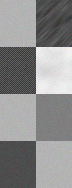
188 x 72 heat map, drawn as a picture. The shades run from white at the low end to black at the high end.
The table splits into 4 rows of 2 panels. Panel 1,1: low, flat. Panel 1,2: high, slanting up to the right, faint in contrast. Panel 2,1: high, checkered. Panel 2,2: very low, smooth, faint in contrast. Panel 3,1: low, flat. Panel 3,2: middling, flat. Panel 4,1: high, flat. Panel 4,2: low, flat.
